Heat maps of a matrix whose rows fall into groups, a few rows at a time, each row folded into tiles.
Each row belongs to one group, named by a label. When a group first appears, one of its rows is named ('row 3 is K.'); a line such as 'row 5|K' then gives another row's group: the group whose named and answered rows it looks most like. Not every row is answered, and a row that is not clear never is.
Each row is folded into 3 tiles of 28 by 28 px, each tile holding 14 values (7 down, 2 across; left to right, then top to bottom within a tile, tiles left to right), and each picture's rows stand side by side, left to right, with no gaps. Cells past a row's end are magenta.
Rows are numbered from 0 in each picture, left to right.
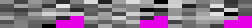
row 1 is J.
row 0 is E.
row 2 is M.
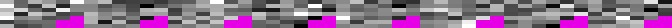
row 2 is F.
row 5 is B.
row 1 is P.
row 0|M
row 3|E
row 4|P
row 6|E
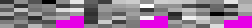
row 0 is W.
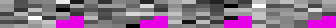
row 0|J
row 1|E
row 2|P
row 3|M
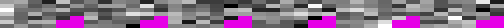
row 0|P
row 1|E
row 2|P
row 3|E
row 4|B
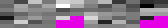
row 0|F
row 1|P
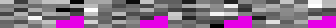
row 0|J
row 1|P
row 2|E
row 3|F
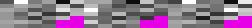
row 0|W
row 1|P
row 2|W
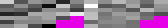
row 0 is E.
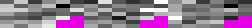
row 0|B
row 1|W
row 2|P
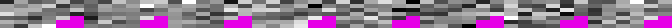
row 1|F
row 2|W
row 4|J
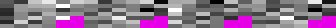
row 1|J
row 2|P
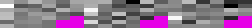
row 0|M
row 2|P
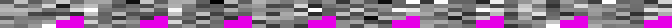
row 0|B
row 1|P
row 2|P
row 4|W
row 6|B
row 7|W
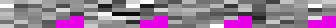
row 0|M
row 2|B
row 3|F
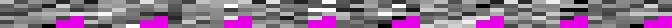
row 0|E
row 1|B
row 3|W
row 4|E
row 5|B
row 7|E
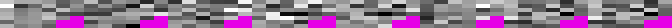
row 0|M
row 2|W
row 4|B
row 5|F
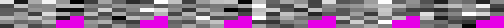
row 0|J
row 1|W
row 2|J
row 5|E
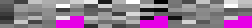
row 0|F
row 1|J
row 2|F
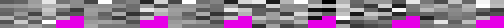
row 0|F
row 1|W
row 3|J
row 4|M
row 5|F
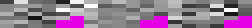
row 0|W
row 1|M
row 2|M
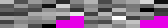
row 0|E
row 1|J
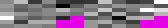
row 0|P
